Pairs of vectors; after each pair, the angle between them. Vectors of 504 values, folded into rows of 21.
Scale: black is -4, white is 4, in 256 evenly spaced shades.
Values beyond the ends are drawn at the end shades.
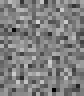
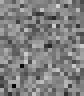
orthogonal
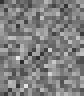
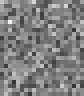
partly opposed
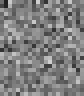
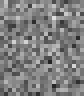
partly opposed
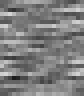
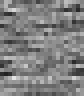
nearly opposite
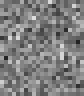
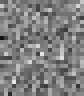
partly aligned
